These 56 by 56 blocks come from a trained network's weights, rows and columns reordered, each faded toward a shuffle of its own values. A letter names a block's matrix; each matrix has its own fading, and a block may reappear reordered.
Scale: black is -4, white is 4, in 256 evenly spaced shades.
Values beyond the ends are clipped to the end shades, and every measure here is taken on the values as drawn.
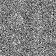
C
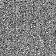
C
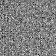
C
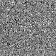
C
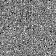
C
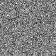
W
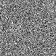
W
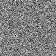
W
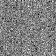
C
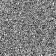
W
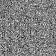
C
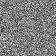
W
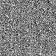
C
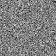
W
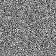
W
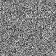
W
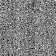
C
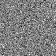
W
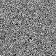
W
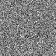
W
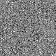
C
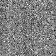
C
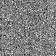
C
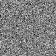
W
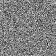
W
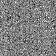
C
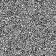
W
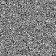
W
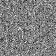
C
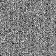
C
